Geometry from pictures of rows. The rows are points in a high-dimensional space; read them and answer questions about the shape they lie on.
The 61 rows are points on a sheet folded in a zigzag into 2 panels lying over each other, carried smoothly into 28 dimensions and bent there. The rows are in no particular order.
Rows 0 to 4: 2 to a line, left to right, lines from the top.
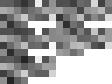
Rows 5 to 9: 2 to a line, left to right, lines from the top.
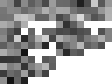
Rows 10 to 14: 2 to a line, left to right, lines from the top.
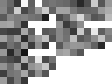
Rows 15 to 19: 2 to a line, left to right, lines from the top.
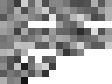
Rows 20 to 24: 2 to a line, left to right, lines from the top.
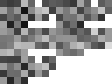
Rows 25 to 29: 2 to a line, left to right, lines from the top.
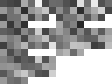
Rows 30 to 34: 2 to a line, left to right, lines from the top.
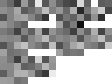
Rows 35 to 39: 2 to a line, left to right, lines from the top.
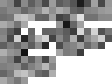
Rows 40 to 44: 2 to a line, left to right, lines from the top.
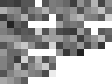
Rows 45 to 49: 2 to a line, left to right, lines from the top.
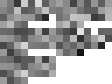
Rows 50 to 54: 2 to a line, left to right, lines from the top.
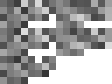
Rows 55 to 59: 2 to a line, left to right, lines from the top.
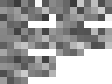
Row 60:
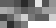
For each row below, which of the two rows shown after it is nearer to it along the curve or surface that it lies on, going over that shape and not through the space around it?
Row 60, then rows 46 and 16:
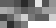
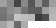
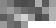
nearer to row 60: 16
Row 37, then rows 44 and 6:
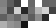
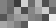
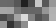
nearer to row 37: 44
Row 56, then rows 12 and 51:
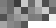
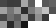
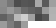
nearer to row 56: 12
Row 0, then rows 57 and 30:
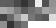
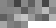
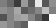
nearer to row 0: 30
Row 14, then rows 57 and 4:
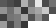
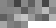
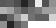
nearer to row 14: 57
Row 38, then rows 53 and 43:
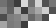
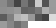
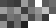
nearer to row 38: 43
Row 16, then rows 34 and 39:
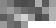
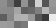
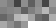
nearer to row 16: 34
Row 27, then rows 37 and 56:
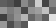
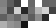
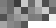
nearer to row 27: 56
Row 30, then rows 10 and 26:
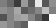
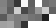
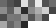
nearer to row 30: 10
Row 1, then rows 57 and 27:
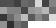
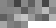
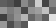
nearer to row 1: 27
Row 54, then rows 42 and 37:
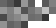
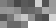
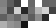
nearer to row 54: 42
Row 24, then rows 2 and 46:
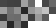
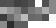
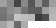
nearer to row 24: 2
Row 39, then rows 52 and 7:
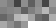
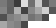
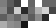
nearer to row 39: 52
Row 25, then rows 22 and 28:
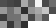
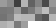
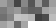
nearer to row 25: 22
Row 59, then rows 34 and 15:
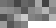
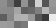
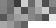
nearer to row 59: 15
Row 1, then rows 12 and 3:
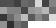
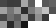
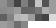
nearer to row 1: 12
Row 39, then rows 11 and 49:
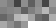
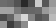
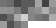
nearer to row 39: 49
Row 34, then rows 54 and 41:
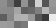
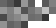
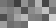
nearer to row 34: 54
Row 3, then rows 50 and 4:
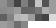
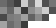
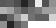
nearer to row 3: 4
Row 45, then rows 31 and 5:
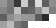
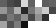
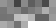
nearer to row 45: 31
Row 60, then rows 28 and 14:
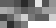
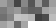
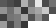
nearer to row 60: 28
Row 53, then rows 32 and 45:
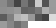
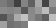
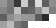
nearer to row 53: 45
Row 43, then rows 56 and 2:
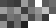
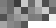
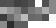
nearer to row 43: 2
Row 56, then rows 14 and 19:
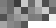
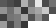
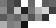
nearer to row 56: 14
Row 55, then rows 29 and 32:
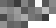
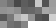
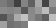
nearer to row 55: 29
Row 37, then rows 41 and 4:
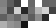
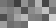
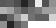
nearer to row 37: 41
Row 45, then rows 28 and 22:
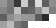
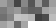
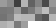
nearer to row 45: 28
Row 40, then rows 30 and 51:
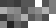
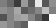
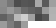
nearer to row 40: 30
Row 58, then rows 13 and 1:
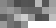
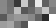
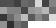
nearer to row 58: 13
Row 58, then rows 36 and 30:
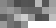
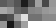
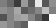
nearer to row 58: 30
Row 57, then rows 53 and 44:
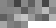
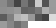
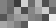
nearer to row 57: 44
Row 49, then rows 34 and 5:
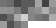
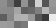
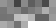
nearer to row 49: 5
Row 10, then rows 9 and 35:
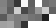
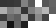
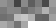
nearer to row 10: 9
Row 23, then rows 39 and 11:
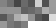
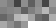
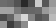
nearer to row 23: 11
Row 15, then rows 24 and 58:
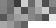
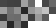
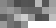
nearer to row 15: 24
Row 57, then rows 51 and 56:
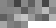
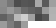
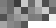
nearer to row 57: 56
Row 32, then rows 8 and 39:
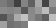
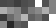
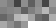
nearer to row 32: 39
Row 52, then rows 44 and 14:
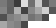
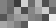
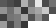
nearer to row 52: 44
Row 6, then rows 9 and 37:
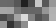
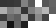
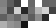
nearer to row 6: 9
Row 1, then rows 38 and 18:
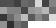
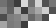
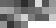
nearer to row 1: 38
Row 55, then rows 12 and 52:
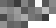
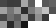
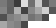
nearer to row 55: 12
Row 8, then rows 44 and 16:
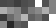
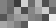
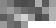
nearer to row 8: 16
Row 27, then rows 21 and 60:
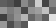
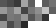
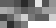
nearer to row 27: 21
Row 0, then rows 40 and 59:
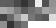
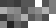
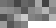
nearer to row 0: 40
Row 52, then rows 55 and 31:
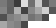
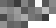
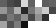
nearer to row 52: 31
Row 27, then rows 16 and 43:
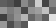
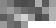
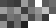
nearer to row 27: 43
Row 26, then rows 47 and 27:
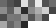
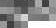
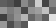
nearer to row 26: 27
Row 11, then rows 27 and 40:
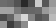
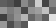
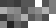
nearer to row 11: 40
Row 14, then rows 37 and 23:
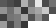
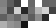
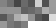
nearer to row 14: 37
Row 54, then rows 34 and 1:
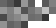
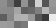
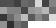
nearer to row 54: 34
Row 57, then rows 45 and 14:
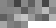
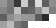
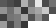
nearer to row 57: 14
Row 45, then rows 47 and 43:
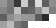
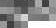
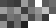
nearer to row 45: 43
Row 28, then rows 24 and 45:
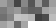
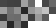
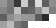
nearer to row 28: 45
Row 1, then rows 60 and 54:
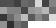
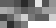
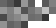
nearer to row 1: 54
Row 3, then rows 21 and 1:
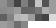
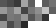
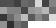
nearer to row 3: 21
